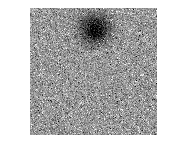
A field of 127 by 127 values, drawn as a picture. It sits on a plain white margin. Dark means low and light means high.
Ninth with the lowest average: top middle. Dips: one, in the top middle. Odd rows or columns: none. Average level on the scale: 60%.
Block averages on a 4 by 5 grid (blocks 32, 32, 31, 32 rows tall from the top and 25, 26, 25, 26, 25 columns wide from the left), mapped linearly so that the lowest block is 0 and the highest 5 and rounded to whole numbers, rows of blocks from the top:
5 4 0 4 5
5 5 4 5 5
5 5 5 5 5
5 5 5 5 5
